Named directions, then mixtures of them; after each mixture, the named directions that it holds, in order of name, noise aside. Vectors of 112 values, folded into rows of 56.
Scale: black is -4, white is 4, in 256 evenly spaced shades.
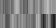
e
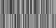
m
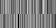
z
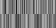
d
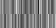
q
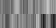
e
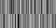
m, z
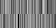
z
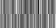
q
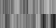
e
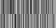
m, q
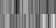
e, q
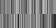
e, z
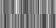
e, q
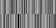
d, z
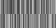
m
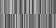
m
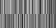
m, z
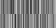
m, q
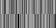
d, z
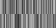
d, m
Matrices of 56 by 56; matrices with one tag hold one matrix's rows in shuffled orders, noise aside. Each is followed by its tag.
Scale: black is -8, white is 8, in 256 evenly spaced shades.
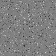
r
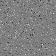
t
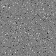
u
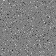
u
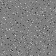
u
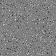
u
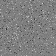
t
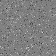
t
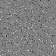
t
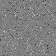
u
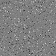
r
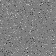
t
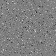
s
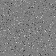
r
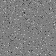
r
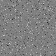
u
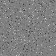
r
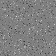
r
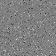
r
